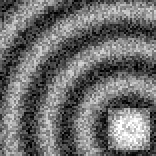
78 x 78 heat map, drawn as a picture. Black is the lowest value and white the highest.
Rings: centred on the bottom right. Ninth with the highest average: bottom right. Odd patch: higher, in the bottom right. Odd rows or columns: none. Mirror symmetry: none.
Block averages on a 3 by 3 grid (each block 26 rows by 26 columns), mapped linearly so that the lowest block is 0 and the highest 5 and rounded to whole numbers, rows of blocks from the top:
1 0 2 / 0 1 0 / 2 0 5
